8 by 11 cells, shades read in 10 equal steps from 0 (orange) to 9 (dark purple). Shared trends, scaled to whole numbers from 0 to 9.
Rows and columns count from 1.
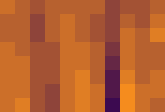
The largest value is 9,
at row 8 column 8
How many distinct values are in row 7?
6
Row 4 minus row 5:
0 1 0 0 0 0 0 -1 0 0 0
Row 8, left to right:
2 1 4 5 2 1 2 9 0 2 3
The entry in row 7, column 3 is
4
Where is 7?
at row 5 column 8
